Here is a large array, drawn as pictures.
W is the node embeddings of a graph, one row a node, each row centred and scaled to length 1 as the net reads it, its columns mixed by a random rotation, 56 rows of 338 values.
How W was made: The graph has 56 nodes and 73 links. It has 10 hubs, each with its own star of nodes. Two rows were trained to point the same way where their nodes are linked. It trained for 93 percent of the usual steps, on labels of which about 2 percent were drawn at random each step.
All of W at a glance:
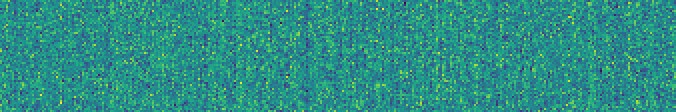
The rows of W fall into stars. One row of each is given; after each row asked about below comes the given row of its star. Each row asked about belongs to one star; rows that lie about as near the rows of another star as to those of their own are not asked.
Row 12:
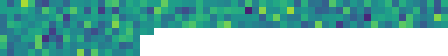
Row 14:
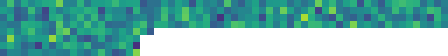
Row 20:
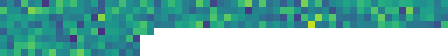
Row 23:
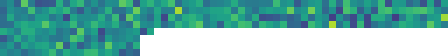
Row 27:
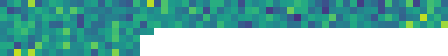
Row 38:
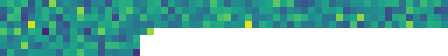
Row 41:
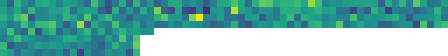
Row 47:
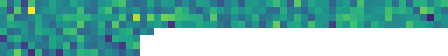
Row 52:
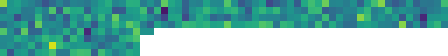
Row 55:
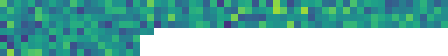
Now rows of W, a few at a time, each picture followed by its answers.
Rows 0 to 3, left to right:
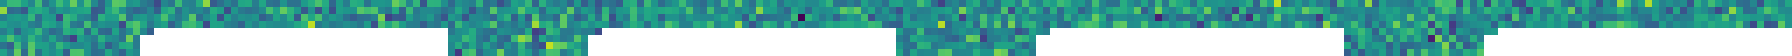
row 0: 14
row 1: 52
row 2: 52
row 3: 55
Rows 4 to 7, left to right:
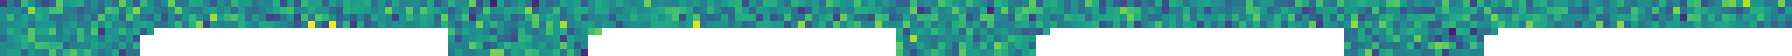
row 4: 23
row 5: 38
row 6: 55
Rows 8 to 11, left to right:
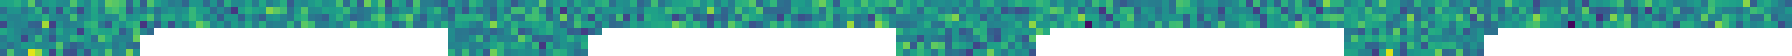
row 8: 14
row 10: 27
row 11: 47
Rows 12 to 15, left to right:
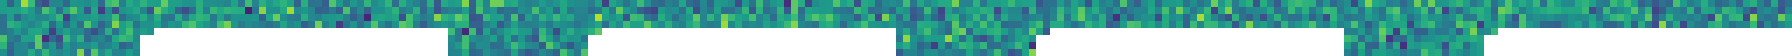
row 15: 12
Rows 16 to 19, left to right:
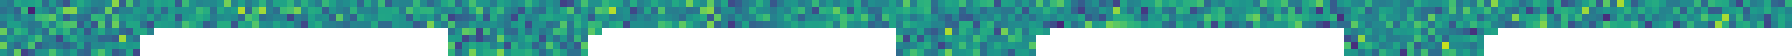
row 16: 52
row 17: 20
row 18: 20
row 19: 55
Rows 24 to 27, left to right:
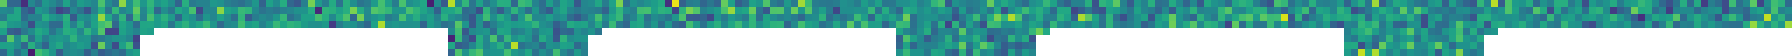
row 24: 47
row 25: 14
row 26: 47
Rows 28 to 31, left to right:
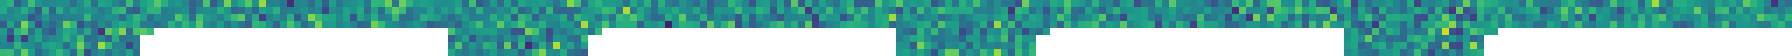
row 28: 20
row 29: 23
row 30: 52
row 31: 41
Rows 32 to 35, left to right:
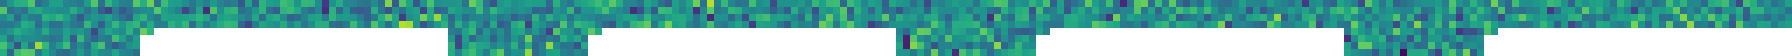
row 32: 27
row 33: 20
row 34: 55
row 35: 55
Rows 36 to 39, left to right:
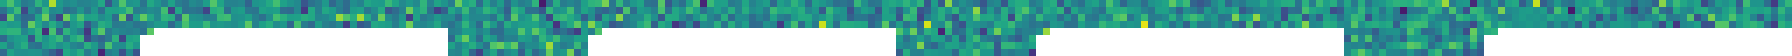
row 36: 47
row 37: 55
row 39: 47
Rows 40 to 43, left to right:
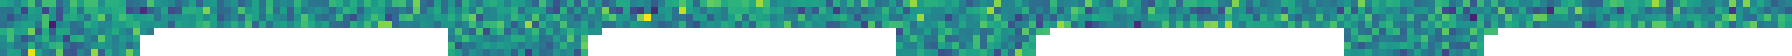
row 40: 14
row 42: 41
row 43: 41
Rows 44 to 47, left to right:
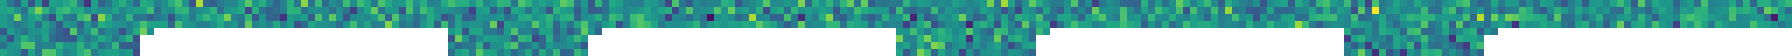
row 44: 38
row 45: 14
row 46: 27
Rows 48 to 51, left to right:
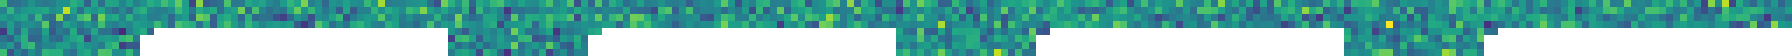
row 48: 52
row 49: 47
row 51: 52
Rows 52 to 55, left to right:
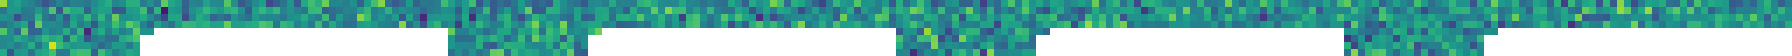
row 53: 38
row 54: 12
